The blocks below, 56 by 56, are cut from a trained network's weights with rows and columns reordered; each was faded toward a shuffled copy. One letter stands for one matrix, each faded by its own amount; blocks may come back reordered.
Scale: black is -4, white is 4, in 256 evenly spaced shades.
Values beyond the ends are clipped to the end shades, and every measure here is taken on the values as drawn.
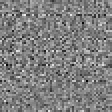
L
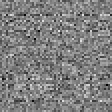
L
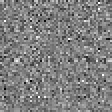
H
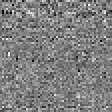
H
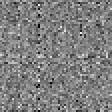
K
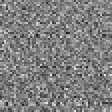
L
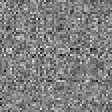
L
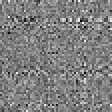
H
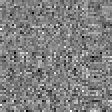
H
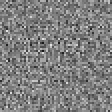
L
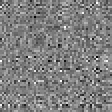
H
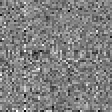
K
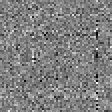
K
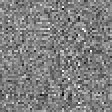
K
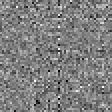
K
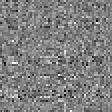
H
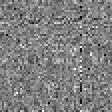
K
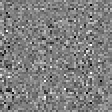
H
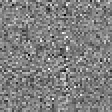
K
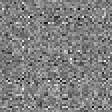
H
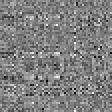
H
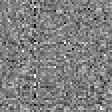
K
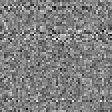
L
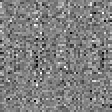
H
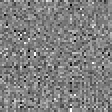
H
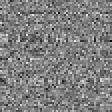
L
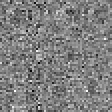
K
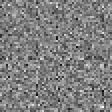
K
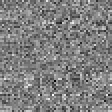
L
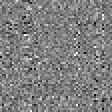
H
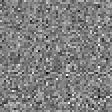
K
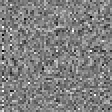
K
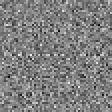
L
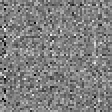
K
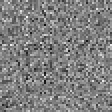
K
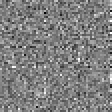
K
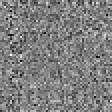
K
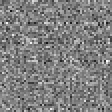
L
